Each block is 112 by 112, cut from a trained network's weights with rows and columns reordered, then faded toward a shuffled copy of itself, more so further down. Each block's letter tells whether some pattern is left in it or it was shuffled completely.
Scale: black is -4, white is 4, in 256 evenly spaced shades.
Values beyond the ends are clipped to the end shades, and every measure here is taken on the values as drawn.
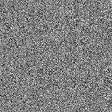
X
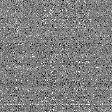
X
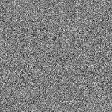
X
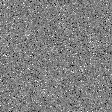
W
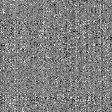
X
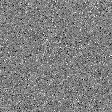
W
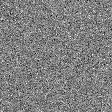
W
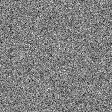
W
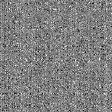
X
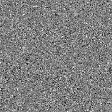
X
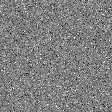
W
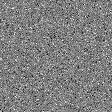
W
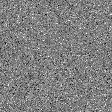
W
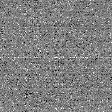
X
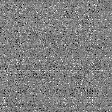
X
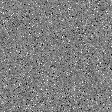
W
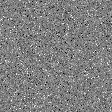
W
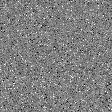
W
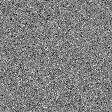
W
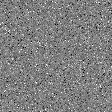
W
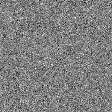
X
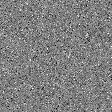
W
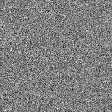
X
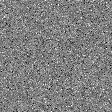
W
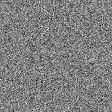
X
